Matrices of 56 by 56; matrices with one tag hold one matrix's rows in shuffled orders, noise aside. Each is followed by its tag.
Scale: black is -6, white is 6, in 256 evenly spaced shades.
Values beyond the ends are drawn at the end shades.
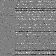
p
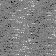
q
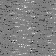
q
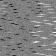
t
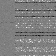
p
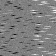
t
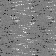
q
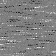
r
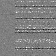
p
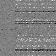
p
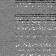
p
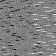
t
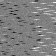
t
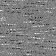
r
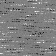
r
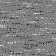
r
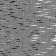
t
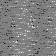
q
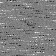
r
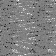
q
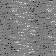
q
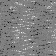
q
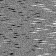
t
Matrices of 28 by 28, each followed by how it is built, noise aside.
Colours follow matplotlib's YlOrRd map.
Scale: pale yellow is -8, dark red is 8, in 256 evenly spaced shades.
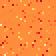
sparse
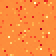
sparse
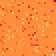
sparse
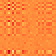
low rank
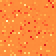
sparse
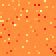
sparse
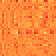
low rank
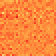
low rank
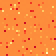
sparse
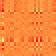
low rank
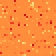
sparse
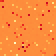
sparse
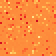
sparse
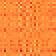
low rank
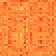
low rank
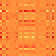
low rank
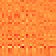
low rank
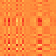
low rank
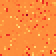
sparse
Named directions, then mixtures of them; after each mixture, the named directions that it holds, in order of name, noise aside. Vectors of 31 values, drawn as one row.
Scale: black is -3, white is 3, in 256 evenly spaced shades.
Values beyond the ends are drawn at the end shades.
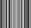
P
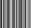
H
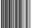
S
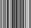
H, P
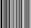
H, P, S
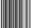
S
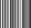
H, P, S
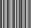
H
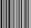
H, P, S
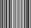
H, P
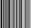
H, P, S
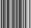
H, P, S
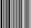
H, P, S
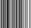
H, P, S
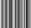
H, P, S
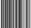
S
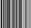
H, S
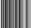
S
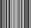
P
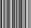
H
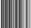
S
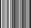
P, S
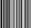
H, P, S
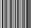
H
